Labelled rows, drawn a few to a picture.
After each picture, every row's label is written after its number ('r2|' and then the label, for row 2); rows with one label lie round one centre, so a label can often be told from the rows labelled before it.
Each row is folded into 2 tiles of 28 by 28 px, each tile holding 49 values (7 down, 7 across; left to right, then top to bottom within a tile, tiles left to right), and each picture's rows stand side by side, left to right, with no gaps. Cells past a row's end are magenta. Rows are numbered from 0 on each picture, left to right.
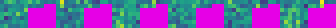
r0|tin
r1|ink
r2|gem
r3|tin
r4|ink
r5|gem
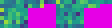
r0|gem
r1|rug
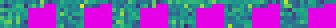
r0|gem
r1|tin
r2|gem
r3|rug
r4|tin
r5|ink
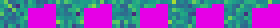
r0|ink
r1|rug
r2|rug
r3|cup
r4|rug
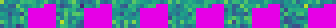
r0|rug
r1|gem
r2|rug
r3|rug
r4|rug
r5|tin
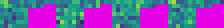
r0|ink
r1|gem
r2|tin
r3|ink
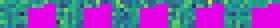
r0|rug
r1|gem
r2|ink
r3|gem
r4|rug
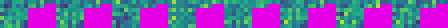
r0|gem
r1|gem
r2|ink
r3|cup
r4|rug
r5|gem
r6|gem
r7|gem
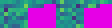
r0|tin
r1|cup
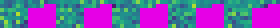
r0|gem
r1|cup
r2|cup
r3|tin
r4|tin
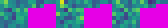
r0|ink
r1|ink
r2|ink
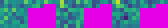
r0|cup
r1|ink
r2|ink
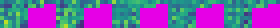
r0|gem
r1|gem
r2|rug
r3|cup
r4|cup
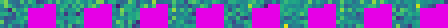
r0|ink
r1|rug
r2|gem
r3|cup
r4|tin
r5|tin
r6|cup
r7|tin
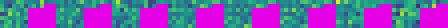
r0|gem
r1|cup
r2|ink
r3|cup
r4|cup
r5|cup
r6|rug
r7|gem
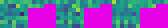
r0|rug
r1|rug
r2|rug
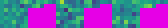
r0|cup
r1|ink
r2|rug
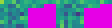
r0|rug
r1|rug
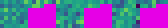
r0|cup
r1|rug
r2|gem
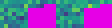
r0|tin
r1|rug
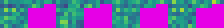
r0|cup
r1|gem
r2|cup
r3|cup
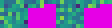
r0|gem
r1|cup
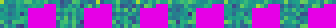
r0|rug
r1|gem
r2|cup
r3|rug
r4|rug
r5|cup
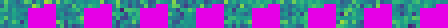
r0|cup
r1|rug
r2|ink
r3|ink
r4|rug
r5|rug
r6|gem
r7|rug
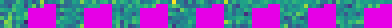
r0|gem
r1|cup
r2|rug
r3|ink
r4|rug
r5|tin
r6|rug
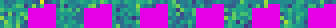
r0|gem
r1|cup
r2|tin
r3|ink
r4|gem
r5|gem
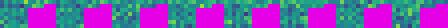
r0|cup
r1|cup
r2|tin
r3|rug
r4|rug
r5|rug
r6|cup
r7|tin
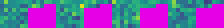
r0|cup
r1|tin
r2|rug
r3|ink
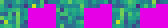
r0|gem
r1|tin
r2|gem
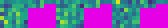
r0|gem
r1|gem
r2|ink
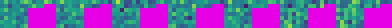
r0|cup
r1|tin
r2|ink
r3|tin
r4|cup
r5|gem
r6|gem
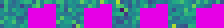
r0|cup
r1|cup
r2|ink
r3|tin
